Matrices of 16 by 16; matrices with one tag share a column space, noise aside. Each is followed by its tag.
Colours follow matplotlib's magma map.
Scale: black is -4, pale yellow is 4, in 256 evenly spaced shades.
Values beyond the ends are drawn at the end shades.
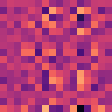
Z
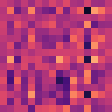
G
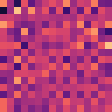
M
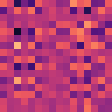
M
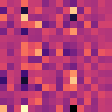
Z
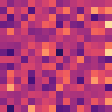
Z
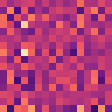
Z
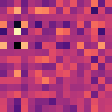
M
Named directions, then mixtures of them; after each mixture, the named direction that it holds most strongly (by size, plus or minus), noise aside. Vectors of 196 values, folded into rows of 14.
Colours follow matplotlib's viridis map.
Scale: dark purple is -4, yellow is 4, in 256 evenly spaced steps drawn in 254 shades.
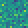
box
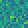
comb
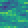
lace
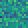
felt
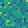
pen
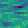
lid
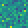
box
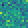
pen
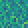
comb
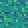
felt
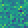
comb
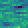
lid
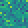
pen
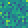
pen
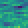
lid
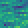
lid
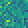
pen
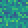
felt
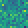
box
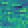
lid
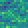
lace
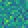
comb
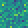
box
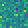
box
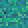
felt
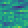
lid
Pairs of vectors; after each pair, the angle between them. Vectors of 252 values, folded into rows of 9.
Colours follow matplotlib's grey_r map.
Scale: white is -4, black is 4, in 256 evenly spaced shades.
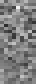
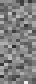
orthogonal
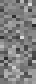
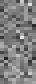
nearly parallel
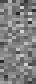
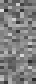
partly aligned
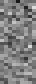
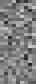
partly aligned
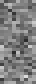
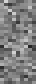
nearly opposite
